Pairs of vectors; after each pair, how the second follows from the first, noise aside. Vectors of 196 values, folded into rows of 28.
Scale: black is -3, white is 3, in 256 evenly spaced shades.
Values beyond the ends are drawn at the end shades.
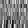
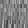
shrunk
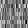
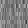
shrunk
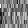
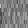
shrunk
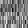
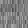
shrunk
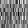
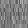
shrunk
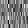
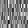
sign-scrambled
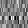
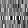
sign-scrambled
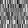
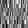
sign-scrambled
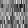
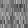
shrunk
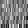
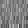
shrunk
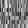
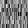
sign-scrambled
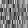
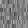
shrunk
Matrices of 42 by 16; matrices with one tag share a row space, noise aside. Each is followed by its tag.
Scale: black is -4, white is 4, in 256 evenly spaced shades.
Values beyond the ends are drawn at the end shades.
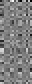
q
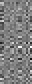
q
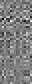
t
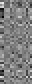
q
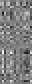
t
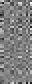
q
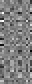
q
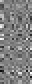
q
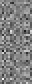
t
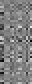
q
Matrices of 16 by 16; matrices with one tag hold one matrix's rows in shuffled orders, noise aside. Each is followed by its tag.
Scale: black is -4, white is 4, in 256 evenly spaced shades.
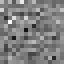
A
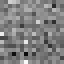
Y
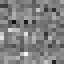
Y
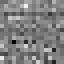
Y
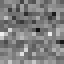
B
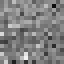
Y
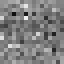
Y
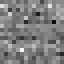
B
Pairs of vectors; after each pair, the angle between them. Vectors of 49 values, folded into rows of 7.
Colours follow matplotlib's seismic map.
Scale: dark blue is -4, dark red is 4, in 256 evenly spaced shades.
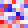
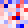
partly opposed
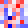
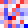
nearly parallel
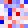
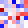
orthogonal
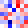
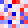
partly aligned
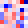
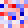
orthogonal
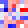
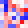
nearly parallel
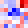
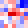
nearly opposite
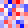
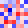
partly aligned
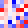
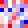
partly opposed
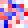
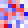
nearly opposite
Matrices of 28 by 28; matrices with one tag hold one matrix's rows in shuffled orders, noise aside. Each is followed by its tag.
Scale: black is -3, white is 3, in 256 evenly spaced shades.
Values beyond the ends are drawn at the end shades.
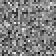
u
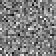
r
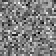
u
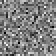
r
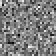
r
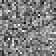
u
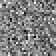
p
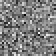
u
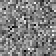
p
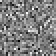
r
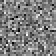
r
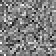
r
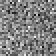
p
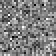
u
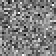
u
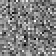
p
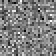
u
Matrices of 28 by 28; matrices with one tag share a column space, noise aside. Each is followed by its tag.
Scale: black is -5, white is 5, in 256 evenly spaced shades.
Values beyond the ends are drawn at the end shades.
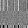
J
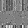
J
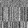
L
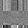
J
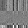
J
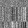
L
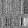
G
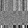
J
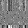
J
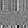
J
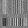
G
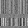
G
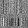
G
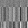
L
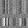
G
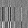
L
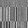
L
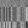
L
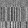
L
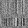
G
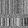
G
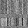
G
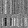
G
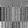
L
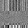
J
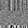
J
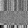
J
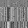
L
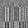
L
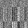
L
